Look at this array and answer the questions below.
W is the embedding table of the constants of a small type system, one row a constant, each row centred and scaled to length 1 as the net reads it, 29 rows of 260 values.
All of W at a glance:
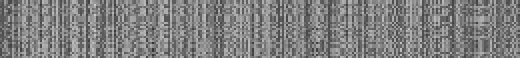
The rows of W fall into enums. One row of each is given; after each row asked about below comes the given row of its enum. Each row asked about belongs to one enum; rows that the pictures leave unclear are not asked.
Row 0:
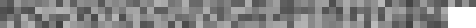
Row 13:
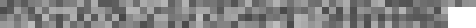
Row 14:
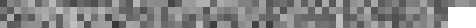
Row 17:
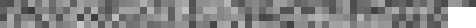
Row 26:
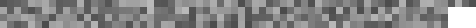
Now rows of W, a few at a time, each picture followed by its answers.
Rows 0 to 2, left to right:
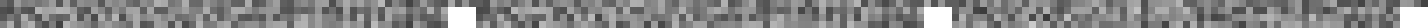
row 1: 0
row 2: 17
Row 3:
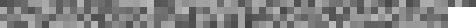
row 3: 26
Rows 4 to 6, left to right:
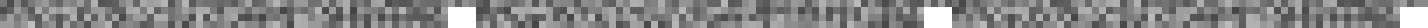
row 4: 13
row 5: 0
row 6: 13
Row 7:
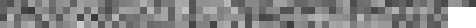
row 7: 17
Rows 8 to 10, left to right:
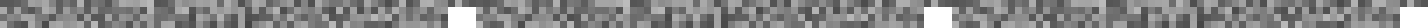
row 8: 26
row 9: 26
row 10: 26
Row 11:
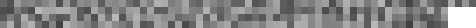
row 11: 0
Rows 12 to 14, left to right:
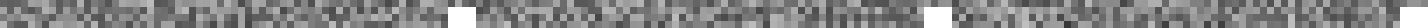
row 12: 26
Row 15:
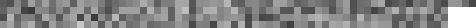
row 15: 17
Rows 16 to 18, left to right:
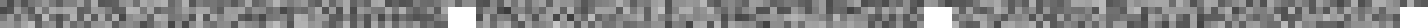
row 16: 13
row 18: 26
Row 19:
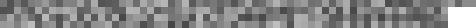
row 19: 13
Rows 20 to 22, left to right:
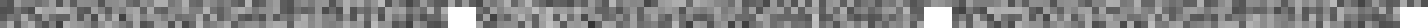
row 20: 0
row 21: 14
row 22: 0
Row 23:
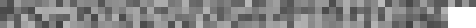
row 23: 0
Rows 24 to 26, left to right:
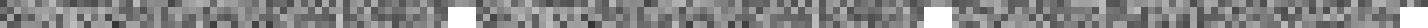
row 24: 14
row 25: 14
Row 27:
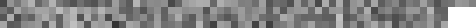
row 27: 14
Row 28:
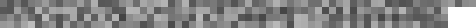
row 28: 13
